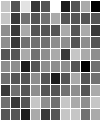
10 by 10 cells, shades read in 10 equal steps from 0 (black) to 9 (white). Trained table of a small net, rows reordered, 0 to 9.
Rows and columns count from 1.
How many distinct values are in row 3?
4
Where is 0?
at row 1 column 10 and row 6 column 9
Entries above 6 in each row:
3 1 0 0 1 0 0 0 3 2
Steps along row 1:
down up down up up down up up down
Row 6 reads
5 5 1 3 5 5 5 3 0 4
